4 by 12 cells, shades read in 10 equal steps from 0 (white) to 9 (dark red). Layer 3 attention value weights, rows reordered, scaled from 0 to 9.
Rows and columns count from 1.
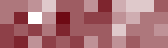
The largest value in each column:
7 8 7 7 9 7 7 8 4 6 5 6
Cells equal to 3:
2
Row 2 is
5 8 0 4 9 6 7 7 4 3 5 5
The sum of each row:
53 63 67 69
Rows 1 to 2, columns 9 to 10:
3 2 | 4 3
